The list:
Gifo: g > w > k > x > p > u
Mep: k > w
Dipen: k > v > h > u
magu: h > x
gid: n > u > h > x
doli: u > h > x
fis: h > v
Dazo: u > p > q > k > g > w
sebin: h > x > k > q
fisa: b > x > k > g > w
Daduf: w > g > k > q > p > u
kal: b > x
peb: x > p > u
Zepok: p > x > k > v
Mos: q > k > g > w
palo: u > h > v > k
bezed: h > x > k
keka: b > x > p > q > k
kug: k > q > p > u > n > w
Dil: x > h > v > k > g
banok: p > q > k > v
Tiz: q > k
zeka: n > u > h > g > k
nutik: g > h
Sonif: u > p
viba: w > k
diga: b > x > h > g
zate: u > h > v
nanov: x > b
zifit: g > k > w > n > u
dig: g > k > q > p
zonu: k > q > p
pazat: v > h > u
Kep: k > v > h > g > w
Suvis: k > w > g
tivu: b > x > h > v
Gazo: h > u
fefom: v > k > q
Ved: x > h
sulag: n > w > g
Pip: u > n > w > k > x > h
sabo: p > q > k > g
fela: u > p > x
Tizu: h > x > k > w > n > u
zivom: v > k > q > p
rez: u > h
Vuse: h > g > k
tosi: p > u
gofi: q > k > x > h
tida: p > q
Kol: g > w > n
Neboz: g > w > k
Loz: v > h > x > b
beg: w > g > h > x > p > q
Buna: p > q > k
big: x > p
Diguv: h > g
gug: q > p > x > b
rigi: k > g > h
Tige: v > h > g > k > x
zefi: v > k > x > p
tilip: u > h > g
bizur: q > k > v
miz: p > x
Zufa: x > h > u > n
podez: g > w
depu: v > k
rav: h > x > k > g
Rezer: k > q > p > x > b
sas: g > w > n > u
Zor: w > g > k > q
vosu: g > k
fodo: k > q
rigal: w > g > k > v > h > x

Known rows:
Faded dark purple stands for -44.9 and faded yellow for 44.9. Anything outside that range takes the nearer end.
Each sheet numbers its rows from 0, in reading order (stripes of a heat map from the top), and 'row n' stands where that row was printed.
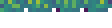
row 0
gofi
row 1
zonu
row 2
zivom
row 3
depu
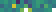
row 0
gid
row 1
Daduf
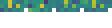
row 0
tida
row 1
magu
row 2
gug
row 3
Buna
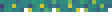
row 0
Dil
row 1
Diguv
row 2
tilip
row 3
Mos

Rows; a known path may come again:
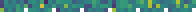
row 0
sulag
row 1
Zufa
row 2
Zepok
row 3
keka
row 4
beg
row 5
Buna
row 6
gug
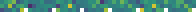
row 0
tosi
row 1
fisa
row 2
rav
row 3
fela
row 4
kug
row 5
Diguv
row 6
Dazo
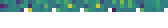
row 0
nanov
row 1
Zor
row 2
sebin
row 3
bezed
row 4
zivom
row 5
rigal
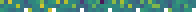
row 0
Tiz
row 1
tilip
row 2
fodo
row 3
peb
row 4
zonu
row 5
gofi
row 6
Daduf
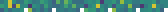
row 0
tida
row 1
Suvis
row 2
Rezer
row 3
magu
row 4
Mos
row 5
Dil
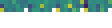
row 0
zifit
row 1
Tige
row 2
nutik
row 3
podez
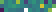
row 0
depu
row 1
gid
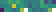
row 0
pazat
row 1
Pip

